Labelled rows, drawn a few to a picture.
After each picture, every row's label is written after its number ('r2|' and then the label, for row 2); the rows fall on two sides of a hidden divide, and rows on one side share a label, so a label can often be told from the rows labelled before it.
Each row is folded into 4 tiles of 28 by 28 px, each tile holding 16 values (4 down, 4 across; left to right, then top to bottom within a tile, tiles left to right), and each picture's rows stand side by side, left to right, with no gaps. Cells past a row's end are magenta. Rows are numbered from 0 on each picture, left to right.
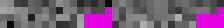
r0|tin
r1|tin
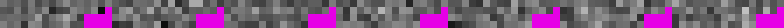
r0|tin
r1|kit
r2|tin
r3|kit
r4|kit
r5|tin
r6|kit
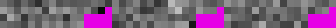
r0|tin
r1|kit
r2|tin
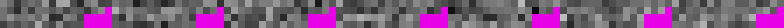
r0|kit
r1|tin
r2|kit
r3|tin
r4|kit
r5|tin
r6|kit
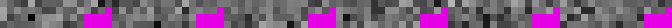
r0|tin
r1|tin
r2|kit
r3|tin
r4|kit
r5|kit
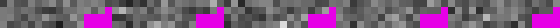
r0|tin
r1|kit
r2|kit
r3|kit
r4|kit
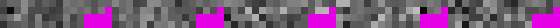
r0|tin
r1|kit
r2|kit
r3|tin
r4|kit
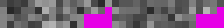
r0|kit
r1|tin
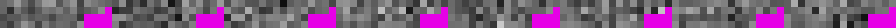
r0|kit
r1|tin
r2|tin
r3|kit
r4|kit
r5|kit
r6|tin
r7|kit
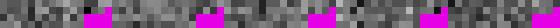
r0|kit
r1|kit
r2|tin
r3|tin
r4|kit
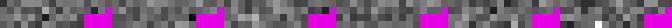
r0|kit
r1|kit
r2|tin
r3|kit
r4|tin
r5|tin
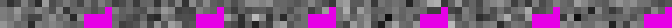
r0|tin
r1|kit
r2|kit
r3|tin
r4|tin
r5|kit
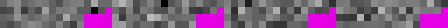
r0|tin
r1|tin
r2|tin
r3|kit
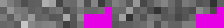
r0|tin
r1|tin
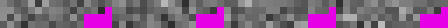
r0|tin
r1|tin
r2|kit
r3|kit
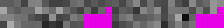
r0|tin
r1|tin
